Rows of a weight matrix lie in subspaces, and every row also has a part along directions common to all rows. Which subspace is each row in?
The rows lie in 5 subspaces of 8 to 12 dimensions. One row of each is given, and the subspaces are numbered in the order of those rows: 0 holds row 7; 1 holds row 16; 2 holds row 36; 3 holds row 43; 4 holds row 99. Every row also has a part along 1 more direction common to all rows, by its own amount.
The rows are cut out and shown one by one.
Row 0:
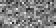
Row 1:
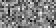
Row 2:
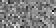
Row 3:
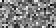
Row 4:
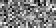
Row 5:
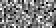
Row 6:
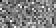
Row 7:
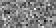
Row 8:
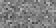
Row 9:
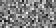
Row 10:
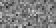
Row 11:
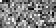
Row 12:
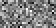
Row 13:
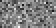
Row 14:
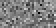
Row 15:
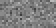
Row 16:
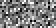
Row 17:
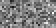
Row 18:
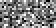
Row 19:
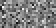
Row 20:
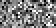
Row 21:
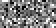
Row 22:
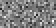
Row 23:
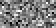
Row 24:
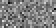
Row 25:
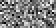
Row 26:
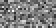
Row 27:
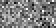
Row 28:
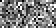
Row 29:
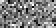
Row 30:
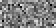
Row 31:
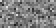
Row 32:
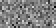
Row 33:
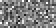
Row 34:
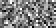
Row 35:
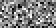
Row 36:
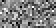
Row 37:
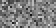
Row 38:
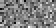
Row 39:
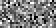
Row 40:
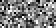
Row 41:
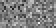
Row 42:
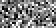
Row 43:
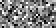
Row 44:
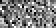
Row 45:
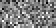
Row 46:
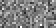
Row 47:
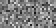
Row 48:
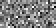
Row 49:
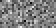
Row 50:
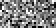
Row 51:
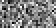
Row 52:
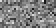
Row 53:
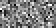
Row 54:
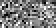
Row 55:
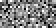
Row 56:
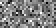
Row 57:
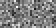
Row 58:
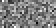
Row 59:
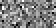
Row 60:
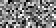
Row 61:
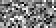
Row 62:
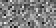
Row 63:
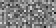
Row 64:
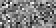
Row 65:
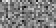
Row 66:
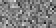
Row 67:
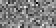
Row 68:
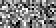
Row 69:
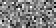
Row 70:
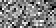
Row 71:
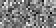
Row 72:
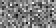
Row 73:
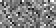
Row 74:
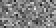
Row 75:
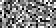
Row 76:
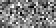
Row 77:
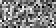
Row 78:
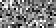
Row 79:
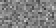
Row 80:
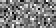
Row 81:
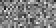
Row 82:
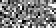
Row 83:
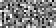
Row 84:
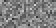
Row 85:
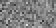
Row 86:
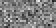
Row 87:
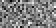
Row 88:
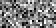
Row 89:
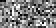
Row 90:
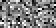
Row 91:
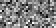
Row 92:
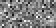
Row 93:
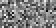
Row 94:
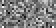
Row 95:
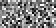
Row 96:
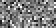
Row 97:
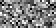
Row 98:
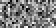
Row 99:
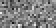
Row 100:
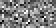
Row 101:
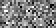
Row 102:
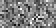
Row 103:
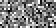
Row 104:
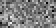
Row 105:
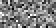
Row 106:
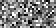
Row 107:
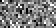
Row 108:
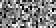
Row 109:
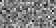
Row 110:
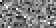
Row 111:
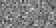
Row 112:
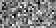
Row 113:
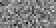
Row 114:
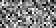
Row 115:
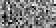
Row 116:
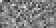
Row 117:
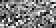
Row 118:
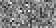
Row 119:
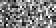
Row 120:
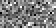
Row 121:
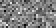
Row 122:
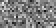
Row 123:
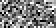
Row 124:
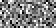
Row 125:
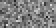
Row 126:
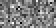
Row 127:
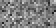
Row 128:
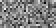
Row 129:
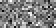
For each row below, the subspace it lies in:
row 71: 4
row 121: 3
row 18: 2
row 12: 0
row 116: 1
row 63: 0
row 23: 3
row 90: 1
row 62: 3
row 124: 0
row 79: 4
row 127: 1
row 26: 2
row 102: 3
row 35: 2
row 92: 2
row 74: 0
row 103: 2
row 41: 2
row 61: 4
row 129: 2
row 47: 1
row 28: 3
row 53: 0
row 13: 1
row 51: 1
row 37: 4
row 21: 1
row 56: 3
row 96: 0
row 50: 3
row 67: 1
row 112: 2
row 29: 1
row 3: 3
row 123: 4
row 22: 3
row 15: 1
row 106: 2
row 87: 2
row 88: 0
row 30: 0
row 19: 0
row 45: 1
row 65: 1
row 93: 3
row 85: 3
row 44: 3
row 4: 3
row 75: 0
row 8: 1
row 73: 4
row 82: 2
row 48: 1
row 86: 3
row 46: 0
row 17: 1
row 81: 2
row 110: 4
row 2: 3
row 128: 2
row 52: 4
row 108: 0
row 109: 4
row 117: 1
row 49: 1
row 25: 3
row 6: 3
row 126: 1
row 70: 4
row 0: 1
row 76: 1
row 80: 2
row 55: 2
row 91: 1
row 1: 1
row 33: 1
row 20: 4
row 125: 0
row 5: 0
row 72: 0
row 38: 0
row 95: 4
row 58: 3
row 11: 1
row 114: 4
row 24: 3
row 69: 0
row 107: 0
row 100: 0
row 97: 3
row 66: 0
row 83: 0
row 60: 2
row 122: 2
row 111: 4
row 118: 3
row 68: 0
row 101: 3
